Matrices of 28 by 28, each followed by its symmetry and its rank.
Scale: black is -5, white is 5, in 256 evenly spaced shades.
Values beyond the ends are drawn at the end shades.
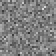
neither, full rank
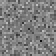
symmetric, full rank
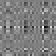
neither, rank two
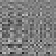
neither, rank three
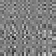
neither, rank three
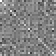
symmetric, rank five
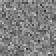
neither, full rank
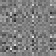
neither, rank three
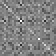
symmetric, rank five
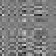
neither, rank two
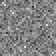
symmetric, full rank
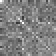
symmetric, rank five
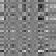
neither, rank two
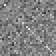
symmetric, full rank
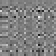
neither, rank three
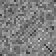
symmetric, full rank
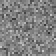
neither, full rank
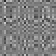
neither, rank two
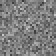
neither, full rank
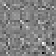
symmetric, rank five
